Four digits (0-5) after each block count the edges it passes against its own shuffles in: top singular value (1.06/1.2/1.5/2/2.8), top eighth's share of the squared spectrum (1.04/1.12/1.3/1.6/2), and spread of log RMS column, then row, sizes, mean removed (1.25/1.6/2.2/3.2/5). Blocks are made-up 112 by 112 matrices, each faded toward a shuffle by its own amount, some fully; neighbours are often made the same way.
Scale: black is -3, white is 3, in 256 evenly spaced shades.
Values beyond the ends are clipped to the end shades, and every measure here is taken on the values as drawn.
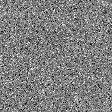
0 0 0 0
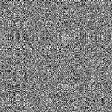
4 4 3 3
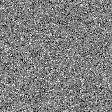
2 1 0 0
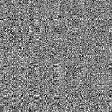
4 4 3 3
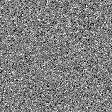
2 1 0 0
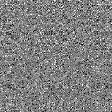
4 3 2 2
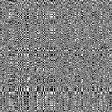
5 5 4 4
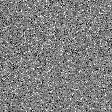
2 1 0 0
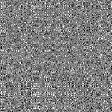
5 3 2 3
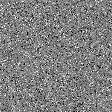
0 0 0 0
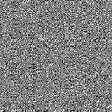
4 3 2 2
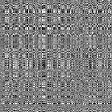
5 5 4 4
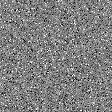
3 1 0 0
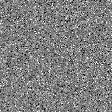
3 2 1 0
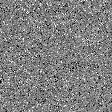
2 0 0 0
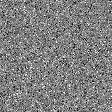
2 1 0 0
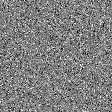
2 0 0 0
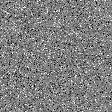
0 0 0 0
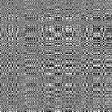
5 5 4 5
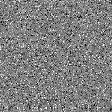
3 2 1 1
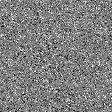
3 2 0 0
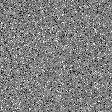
3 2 0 0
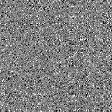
4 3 2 2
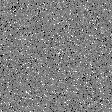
0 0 0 0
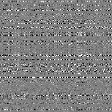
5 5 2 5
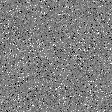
0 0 0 0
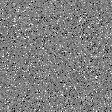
3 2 1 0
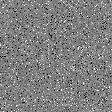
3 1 0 0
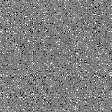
4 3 1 2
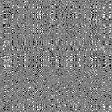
5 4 4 3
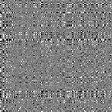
5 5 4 4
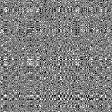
5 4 3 3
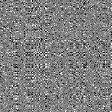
5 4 3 3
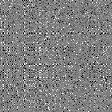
5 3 2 2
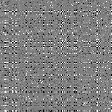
5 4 3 3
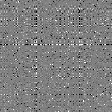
5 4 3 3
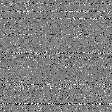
2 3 1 3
